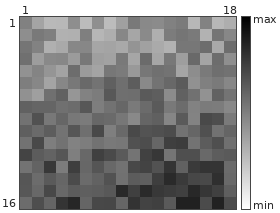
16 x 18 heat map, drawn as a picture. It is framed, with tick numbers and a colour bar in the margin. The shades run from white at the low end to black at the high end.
Stripes: none. Ninth with the highest average: bottom right. Slope: up to the bottom. Histogram: bell-shaped.
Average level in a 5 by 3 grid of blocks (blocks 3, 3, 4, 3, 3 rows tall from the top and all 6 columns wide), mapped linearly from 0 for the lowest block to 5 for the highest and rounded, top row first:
0 0 1 | 1 1 2 | 2 3 2 | 3 4 4 | 4 4 5
